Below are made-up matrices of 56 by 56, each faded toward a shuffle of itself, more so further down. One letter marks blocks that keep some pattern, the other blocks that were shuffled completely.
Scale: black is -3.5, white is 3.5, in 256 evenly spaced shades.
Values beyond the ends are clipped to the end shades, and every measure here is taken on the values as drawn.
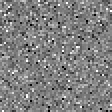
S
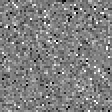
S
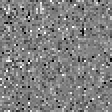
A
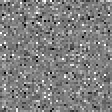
A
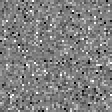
S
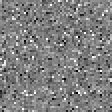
A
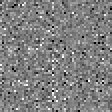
A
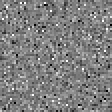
S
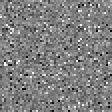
A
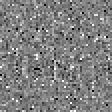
A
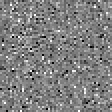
A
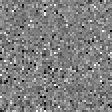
A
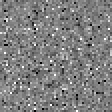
A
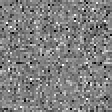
A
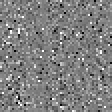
A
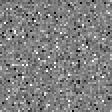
S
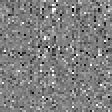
A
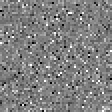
S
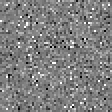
A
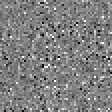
A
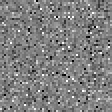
A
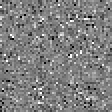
A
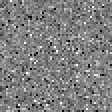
S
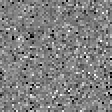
A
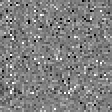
A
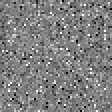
S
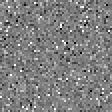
S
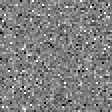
S
